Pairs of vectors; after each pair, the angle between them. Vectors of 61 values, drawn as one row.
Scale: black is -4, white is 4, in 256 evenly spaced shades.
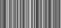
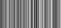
partly aligned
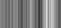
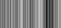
nearly opposite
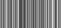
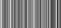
partly opposed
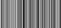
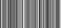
nearly opposite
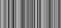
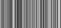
partly opposed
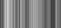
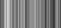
nearly parallel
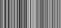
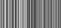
nearly opposite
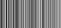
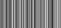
partly aligned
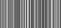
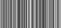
partly aligned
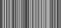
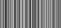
orthogonal
